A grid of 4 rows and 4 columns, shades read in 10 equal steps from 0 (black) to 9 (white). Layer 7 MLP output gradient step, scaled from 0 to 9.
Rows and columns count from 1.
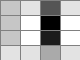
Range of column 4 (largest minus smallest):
1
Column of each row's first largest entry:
2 2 2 1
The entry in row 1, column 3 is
3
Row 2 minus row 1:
0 1 -3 1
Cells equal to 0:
1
